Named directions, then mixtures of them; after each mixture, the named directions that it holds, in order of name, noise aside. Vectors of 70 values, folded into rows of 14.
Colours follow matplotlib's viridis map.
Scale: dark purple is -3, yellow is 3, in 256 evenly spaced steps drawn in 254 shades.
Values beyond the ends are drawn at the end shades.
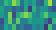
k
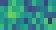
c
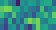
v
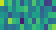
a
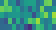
k, v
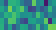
a, c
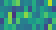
k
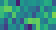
v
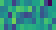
a, k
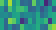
a, c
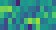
v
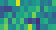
v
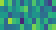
a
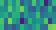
a, c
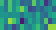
a, c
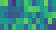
c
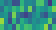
k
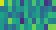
a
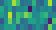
c, k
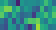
v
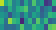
a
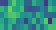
c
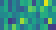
a, c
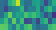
c, v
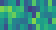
c, v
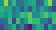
k, v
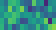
a, c
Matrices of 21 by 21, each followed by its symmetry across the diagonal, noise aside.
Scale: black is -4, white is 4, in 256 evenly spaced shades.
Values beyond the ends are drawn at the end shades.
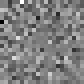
antisymmetric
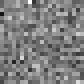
neither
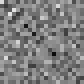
symmetric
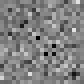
symmetric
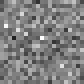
neither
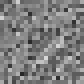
symmetric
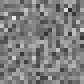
neither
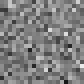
antisymmetric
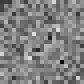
symmetric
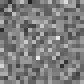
symmetric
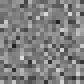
antisymmetric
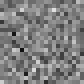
neither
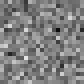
neither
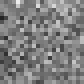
antisymmetric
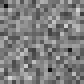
symmetric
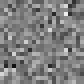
antisymmetric
